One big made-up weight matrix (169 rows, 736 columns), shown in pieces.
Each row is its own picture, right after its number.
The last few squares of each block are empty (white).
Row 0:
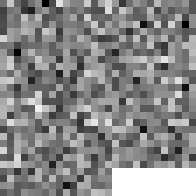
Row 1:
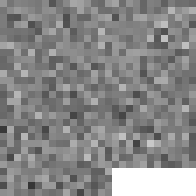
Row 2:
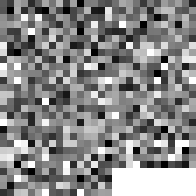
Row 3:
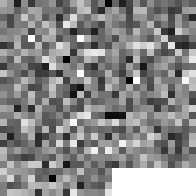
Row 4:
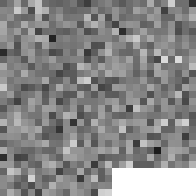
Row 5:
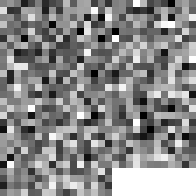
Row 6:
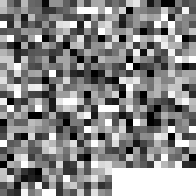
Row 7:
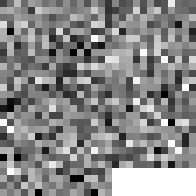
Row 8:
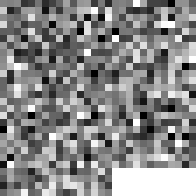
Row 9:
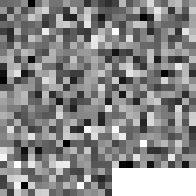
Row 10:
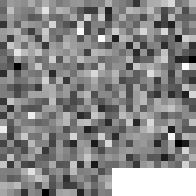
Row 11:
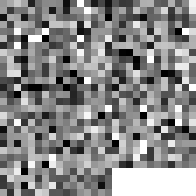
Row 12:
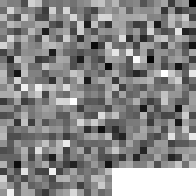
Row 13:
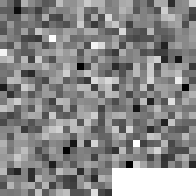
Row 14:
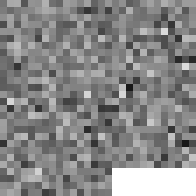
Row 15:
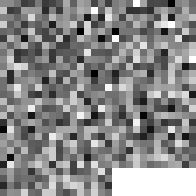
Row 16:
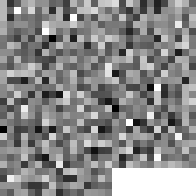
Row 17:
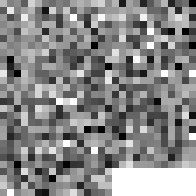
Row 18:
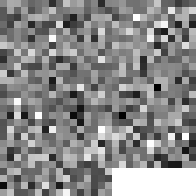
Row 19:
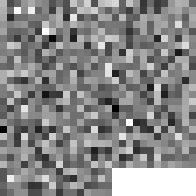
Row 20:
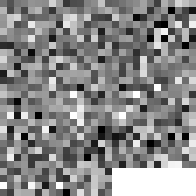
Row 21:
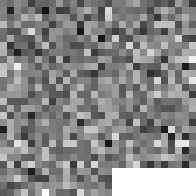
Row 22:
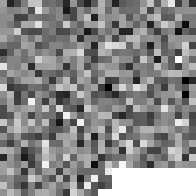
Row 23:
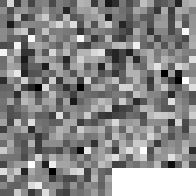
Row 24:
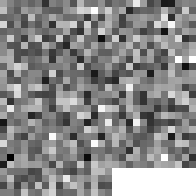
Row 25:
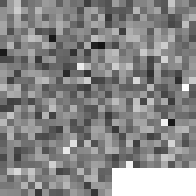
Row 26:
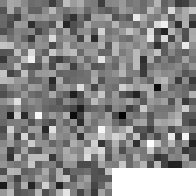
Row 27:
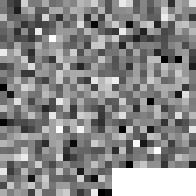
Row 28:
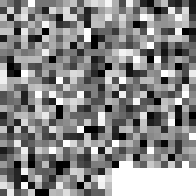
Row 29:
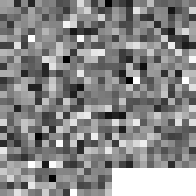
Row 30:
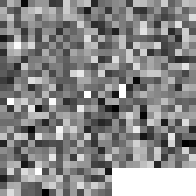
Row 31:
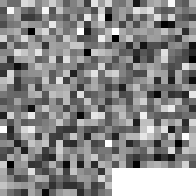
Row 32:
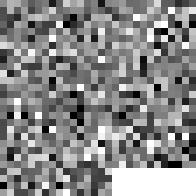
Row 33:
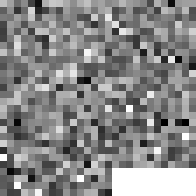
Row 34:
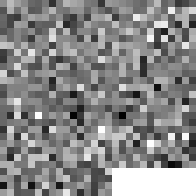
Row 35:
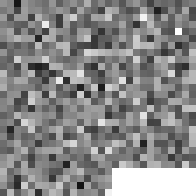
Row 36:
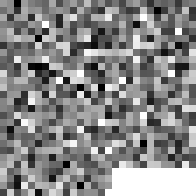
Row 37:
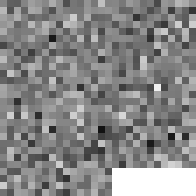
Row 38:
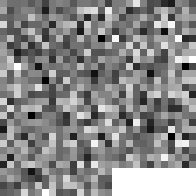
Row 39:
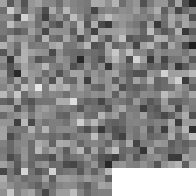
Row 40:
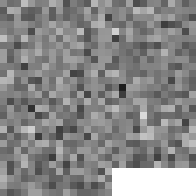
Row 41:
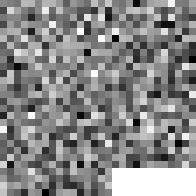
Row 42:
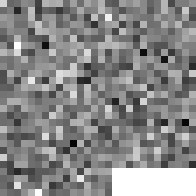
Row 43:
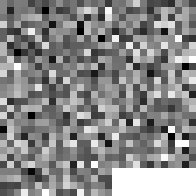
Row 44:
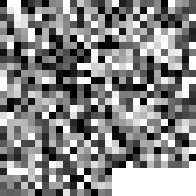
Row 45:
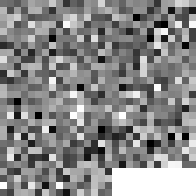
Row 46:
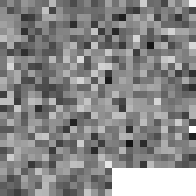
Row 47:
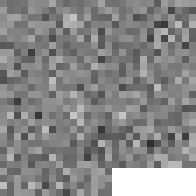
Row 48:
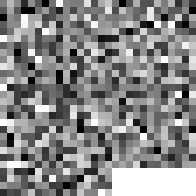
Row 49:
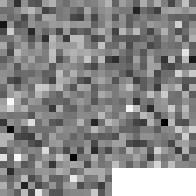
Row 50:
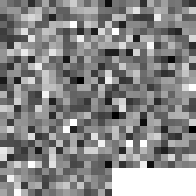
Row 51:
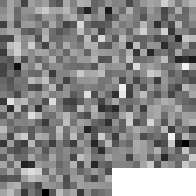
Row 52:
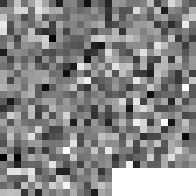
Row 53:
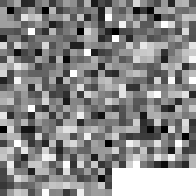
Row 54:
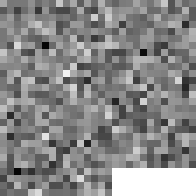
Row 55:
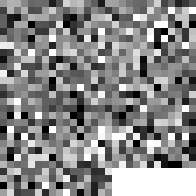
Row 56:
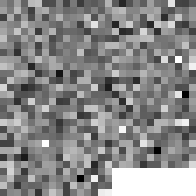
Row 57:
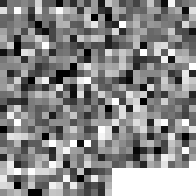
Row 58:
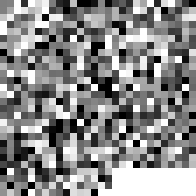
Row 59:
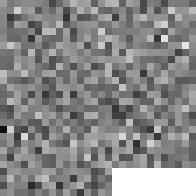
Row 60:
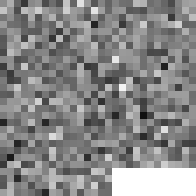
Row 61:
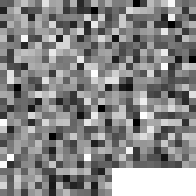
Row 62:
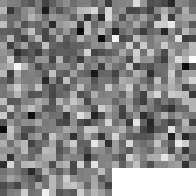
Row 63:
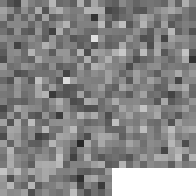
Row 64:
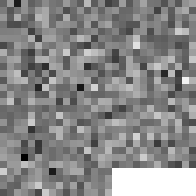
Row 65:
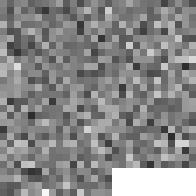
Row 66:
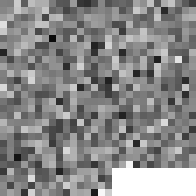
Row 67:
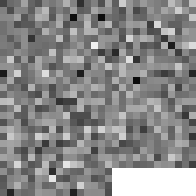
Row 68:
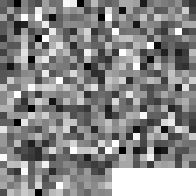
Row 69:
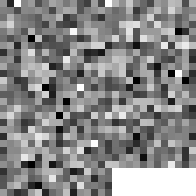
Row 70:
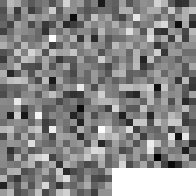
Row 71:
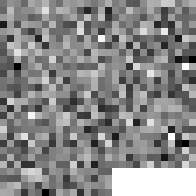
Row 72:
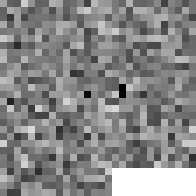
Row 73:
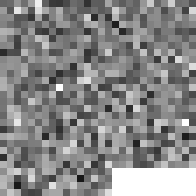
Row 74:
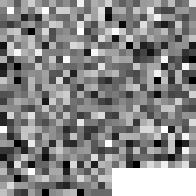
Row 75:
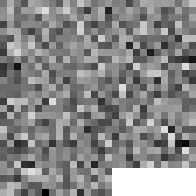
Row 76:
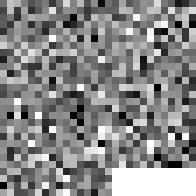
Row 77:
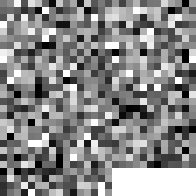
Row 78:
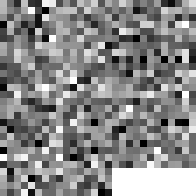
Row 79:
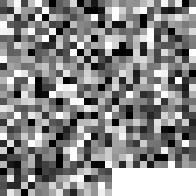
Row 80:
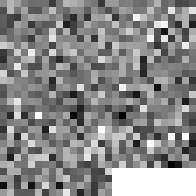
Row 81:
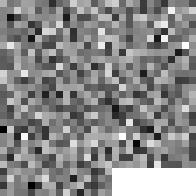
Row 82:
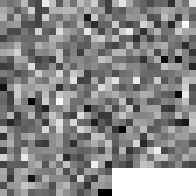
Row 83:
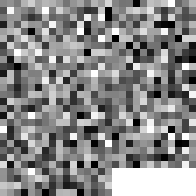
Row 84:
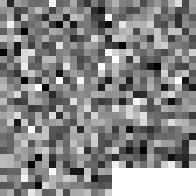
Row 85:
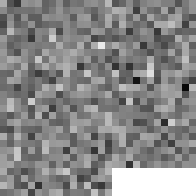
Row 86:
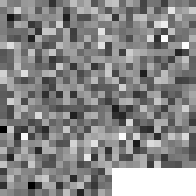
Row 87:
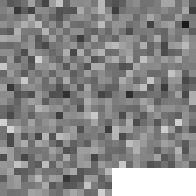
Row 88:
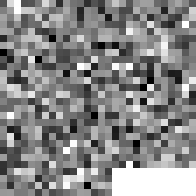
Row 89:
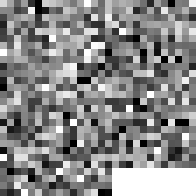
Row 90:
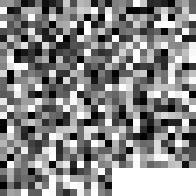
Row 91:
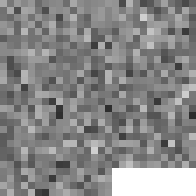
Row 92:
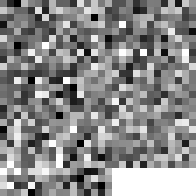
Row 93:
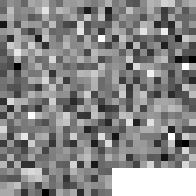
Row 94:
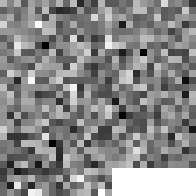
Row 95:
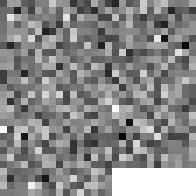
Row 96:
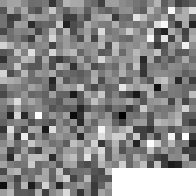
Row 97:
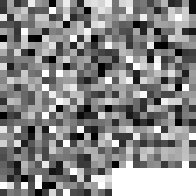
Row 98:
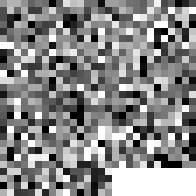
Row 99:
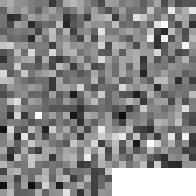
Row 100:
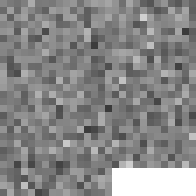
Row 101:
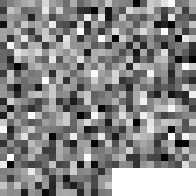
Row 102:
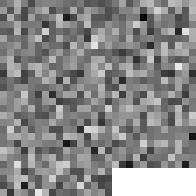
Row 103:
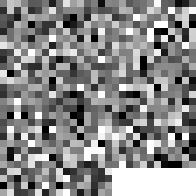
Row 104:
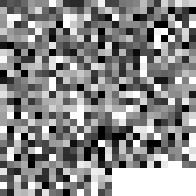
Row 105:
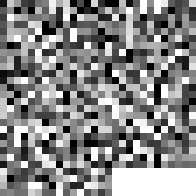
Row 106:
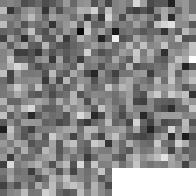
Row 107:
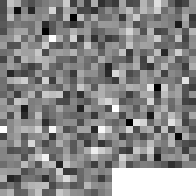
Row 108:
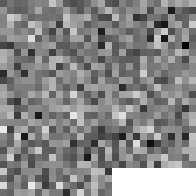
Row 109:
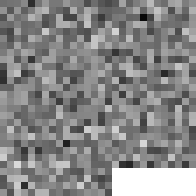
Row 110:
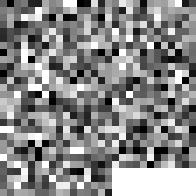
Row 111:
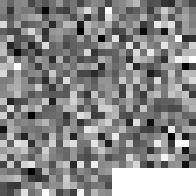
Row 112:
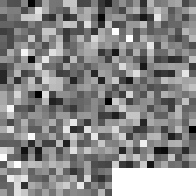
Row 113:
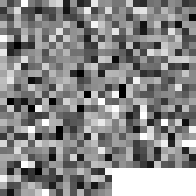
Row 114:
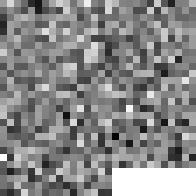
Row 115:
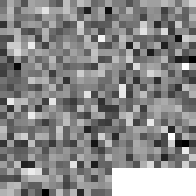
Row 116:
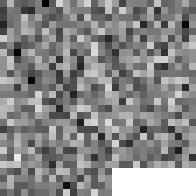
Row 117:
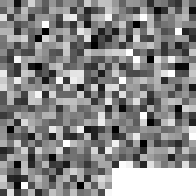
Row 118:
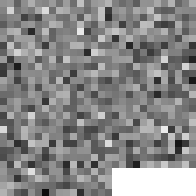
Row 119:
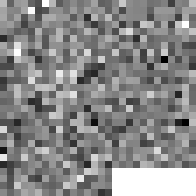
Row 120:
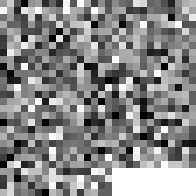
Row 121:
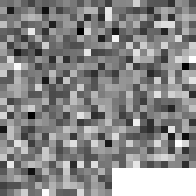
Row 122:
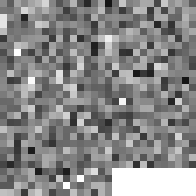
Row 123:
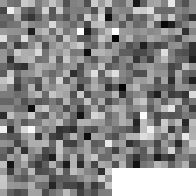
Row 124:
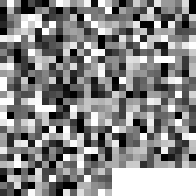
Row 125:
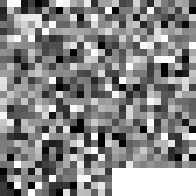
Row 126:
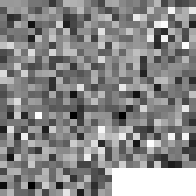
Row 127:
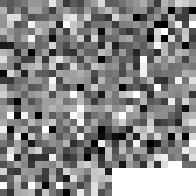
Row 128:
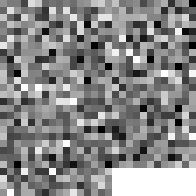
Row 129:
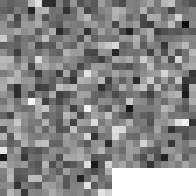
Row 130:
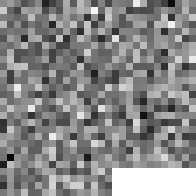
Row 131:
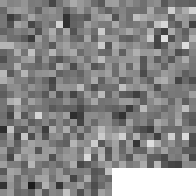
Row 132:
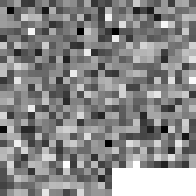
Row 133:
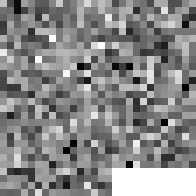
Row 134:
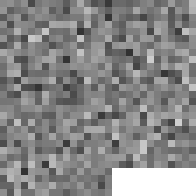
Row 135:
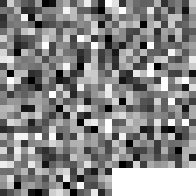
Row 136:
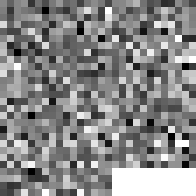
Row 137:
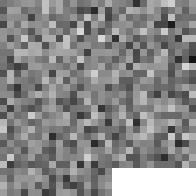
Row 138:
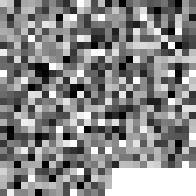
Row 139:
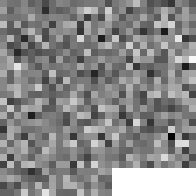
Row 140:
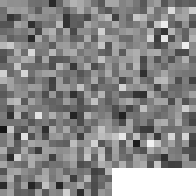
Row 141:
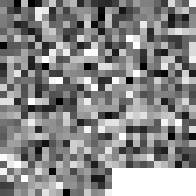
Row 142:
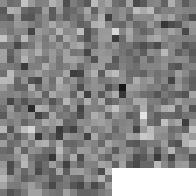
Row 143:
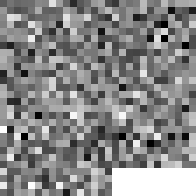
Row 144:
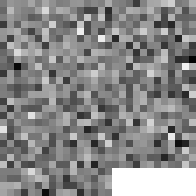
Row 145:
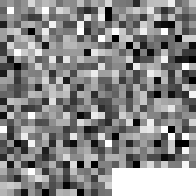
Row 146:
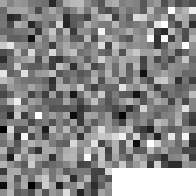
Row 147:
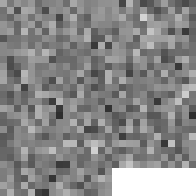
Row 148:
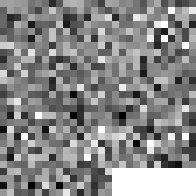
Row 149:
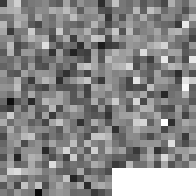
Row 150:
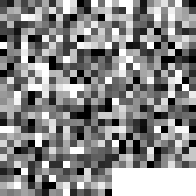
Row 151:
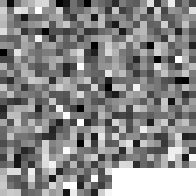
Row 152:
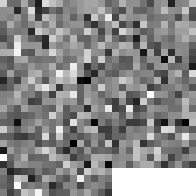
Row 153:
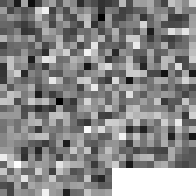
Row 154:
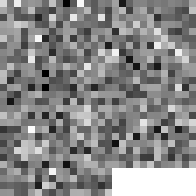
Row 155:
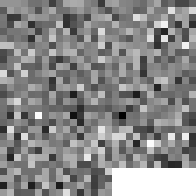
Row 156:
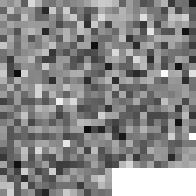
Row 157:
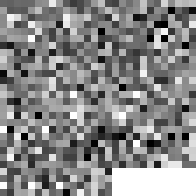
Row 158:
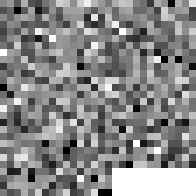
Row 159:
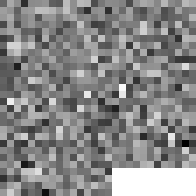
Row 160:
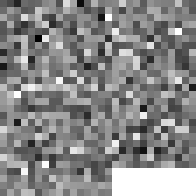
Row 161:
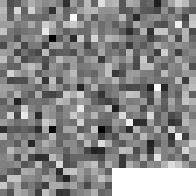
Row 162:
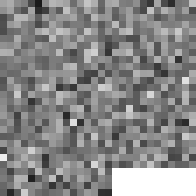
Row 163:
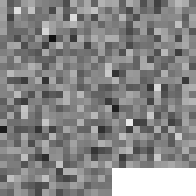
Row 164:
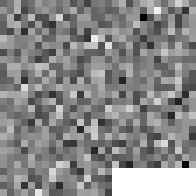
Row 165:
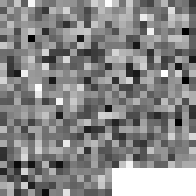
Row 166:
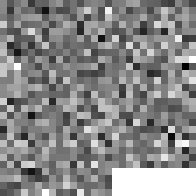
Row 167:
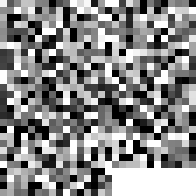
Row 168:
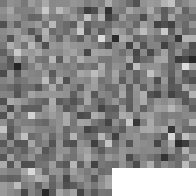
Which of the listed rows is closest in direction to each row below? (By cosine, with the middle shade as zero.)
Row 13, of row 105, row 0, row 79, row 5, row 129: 0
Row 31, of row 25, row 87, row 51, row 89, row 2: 51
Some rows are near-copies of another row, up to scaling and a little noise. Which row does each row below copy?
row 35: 36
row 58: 66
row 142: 40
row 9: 109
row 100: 28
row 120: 60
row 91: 147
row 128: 12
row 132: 53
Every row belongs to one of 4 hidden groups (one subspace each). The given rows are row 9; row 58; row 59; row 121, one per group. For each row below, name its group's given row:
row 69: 9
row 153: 9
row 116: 58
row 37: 59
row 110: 9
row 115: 121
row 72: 121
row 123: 121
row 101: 121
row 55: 59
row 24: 121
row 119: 58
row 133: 58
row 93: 121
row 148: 59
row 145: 121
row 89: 58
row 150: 9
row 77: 58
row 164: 9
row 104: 59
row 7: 58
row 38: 121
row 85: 58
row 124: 58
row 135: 58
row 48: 58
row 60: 121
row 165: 9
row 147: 9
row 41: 121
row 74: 121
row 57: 58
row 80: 59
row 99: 59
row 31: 121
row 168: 121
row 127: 59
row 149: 58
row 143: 59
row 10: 121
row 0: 58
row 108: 59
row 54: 58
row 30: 121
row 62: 121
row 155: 59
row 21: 121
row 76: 59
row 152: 58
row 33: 58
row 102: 9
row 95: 59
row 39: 9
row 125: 58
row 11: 9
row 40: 121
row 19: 59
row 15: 121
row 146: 59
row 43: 121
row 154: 9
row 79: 58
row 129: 58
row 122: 58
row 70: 59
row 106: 121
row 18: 59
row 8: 121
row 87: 58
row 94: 58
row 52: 58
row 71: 121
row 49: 58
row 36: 9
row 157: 59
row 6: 121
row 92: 58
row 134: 9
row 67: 9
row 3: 9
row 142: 121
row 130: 121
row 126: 59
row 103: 59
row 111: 121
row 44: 58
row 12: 9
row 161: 59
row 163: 59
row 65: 121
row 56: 58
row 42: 58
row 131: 59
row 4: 58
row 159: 121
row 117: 9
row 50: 9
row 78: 58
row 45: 59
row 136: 121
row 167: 59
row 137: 121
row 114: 58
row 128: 9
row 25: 58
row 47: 59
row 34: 59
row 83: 121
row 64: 9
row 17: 9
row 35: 9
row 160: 9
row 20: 59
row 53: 121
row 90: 121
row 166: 121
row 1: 59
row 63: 58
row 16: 59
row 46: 9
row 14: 121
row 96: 59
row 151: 58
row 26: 59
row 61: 121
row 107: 59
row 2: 121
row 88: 58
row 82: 58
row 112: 9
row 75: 121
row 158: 58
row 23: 9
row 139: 121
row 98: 59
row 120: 121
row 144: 121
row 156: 9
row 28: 9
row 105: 59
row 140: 59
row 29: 9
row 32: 59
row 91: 9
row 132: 121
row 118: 121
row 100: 9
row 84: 9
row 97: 9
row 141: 9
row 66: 58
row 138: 9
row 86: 59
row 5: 121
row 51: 121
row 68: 9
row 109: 9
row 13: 58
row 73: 58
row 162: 58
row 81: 59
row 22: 58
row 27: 58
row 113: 121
